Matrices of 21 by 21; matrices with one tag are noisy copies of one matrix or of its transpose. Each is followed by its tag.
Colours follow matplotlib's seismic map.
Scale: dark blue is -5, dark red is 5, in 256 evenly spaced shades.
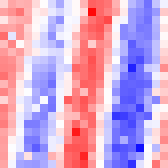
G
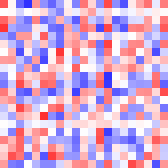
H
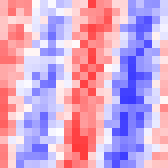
G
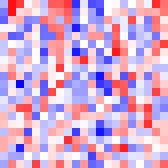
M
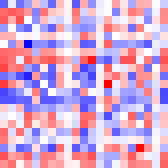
M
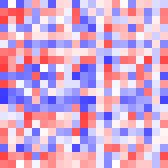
M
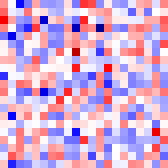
H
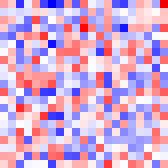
H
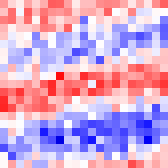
G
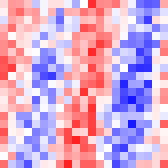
G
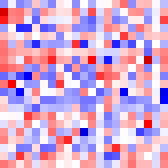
M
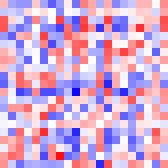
H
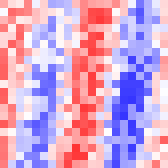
G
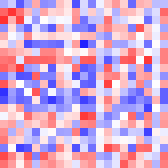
M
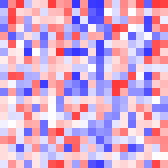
M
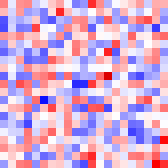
H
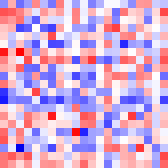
M
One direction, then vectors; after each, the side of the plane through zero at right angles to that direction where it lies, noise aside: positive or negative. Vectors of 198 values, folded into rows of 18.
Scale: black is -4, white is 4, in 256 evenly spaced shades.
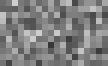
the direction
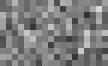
positive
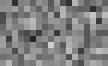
negative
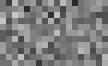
positive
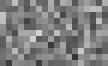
positive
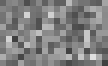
positive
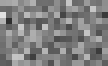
positive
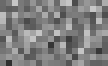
positive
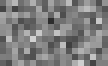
positive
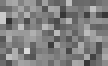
positive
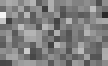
positive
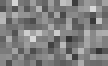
positive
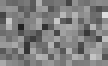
negative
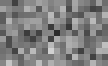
negative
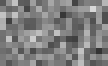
positive
